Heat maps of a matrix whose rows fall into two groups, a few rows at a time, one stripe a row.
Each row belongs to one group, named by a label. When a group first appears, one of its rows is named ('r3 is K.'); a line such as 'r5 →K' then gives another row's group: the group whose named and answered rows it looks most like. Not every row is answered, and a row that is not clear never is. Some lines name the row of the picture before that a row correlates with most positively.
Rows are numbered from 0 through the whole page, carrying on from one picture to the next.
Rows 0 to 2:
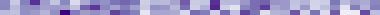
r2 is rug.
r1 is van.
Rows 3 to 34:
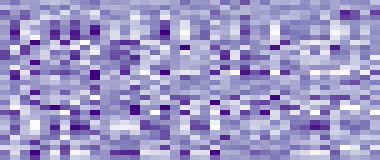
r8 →van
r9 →van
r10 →van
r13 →rug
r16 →rug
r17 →van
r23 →van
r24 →rug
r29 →van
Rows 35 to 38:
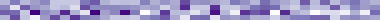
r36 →van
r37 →van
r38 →van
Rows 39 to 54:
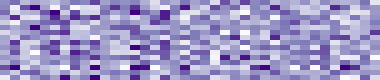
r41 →rug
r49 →van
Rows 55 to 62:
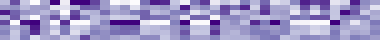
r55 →van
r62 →van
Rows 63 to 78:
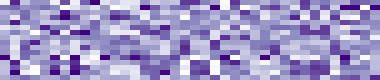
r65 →rug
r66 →rug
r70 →rug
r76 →van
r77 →van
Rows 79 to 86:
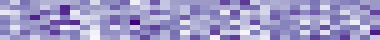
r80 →rug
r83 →rug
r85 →rug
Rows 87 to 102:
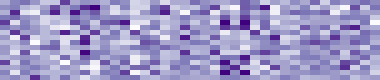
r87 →rug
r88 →van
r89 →van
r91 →rug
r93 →rug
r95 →van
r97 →van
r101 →rug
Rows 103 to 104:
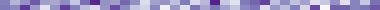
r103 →van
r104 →rug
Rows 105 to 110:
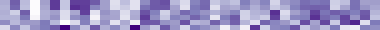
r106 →van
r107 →van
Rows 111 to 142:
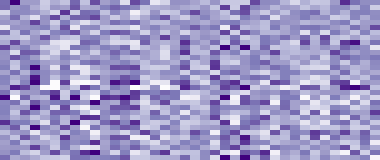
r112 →rug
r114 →van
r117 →rug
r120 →rug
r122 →rug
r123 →van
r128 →rug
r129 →rug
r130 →rug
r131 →van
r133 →rug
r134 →van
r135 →rug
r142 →rug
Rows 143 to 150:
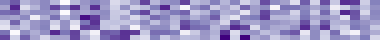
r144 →van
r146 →van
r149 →rug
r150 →rug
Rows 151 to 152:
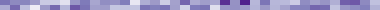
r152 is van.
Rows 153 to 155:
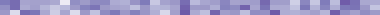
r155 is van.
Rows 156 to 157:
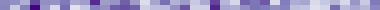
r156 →van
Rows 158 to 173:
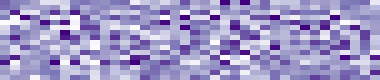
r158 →rug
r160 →van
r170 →rug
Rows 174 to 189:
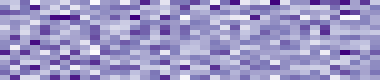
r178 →van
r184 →rug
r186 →van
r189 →van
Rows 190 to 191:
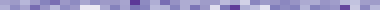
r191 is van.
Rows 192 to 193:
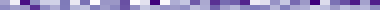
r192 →rug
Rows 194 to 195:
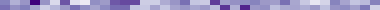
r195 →rug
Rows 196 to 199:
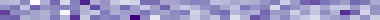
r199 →rug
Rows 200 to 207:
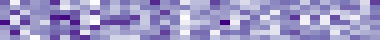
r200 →rug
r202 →van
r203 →rug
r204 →rug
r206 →van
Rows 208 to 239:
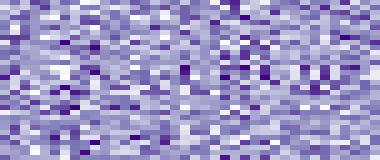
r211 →rug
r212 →van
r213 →rug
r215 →rug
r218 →rug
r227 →rug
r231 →rug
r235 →rug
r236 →van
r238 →van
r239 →rug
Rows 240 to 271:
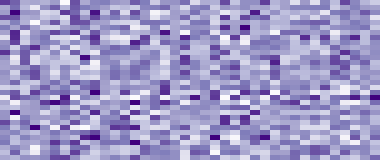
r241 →van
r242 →rug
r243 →rug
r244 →van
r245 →rug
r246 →van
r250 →rug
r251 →van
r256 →van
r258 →van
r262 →rug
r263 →rug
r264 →rug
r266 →van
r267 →van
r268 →rug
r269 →van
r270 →van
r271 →rug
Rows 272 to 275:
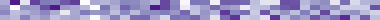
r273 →rug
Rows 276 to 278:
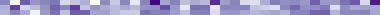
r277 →van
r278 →van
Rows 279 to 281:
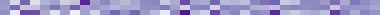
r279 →van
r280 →van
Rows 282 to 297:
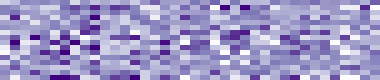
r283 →rug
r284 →rug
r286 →van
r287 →van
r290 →van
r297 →rug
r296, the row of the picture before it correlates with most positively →281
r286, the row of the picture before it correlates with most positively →279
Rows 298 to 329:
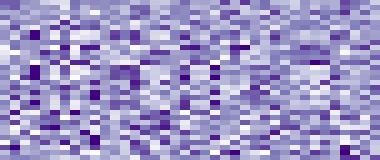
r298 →rug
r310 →van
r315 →rug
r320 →van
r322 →van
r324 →van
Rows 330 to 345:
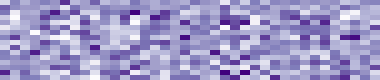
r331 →rug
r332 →rug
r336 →van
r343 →rug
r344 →rug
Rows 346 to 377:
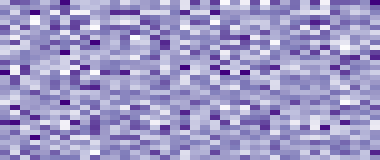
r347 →rug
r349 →van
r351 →rug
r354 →van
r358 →rug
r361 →van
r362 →van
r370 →rug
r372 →van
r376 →rug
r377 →van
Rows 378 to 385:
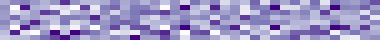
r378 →rug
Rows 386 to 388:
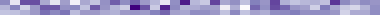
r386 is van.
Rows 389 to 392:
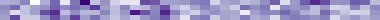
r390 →van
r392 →van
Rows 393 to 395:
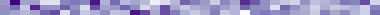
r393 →rug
